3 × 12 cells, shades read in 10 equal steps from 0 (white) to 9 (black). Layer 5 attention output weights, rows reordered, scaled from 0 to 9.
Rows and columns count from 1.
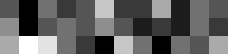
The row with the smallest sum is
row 3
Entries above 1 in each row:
12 12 10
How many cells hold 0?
1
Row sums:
71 75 55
